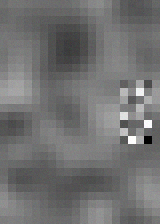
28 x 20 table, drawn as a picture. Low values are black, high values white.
Ninth with the lowest average: top middle. Odd patch: rougher, in the middle right. Grain: blotchy. Stripes: none. Histogram: skewed, a long tail of high values. Ninth with the highest average: middle right. Roughest part: middle right.
